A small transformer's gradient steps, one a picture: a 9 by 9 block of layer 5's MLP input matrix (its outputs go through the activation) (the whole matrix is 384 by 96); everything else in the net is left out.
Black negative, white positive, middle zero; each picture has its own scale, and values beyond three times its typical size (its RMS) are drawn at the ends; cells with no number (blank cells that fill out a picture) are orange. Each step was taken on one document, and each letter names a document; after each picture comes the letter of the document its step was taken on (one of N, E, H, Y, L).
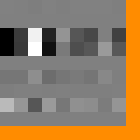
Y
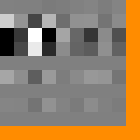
Y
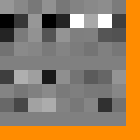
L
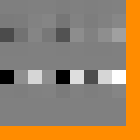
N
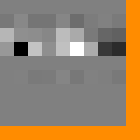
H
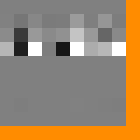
H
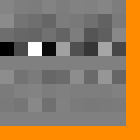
Y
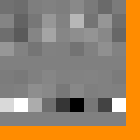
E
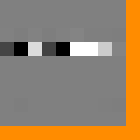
H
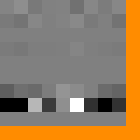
E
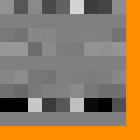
E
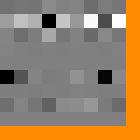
L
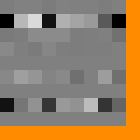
L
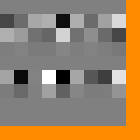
N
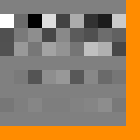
Y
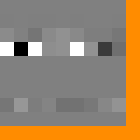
H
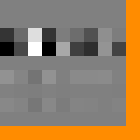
Y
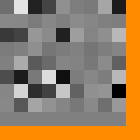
N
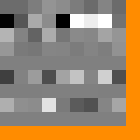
L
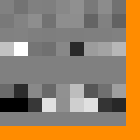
E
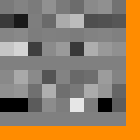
E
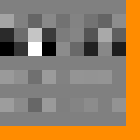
Y
